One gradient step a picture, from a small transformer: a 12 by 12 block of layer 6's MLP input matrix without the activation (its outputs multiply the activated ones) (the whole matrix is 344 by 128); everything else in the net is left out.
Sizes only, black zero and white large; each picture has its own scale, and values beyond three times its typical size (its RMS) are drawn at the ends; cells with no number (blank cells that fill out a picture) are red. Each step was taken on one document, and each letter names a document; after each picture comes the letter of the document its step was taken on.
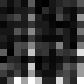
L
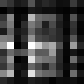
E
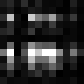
E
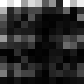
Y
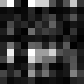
E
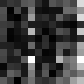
L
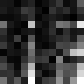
L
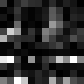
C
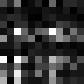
C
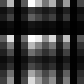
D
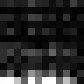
D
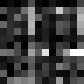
L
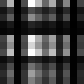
D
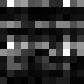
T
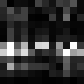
T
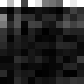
Y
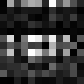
D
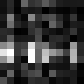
E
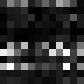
T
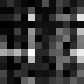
L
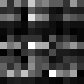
D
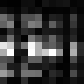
E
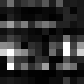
T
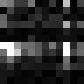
T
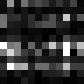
T
